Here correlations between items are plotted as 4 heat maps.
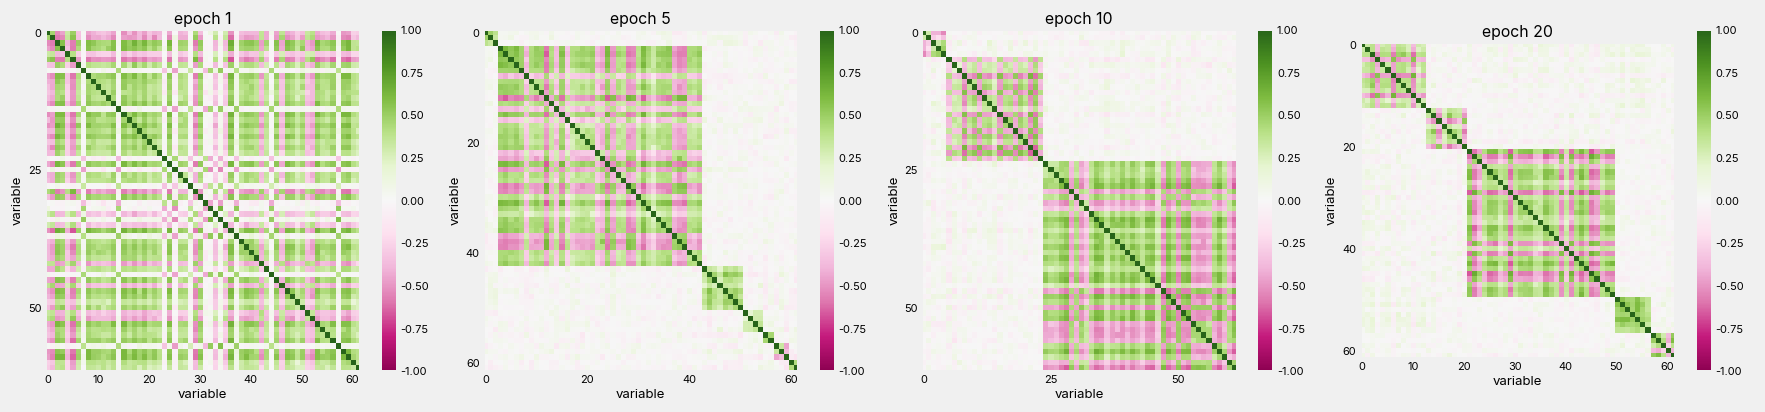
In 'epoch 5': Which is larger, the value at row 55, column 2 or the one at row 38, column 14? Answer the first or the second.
the second
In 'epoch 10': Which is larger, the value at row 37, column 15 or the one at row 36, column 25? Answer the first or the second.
the second
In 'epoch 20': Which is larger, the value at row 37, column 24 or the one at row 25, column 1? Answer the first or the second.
the first
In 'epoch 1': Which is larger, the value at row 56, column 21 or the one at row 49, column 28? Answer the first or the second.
the first
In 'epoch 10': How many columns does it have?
62
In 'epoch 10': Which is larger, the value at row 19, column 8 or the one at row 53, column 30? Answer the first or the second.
the second
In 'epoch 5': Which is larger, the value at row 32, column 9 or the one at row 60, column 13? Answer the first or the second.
the first
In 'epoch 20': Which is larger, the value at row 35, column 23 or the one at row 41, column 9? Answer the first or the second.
the second
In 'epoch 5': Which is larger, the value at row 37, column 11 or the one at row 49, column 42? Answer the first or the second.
the second
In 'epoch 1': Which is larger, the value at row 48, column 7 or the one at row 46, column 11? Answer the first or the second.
the first
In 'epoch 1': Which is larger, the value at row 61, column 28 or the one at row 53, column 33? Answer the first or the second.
the first
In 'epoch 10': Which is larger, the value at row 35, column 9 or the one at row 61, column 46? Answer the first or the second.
the first
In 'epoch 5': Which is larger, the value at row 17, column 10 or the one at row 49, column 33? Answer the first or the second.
the first
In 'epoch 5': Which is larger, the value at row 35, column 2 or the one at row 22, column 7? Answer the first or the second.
the first
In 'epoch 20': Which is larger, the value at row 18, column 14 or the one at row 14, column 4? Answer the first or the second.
the first
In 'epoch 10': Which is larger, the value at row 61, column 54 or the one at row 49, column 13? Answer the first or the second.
the first
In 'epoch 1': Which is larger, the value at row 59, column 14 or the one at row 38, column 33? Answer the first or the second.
the first
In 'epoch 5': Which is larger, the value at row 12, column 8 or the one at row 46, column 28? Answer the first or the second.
the first
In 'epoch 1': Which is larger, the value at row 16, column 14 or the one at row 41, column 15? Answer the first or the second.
the second
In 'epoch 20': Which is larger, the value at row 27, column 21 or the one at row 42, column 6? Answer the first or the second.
the first
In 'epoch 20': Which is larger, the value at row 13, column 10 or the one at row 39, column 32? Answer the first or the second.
the first
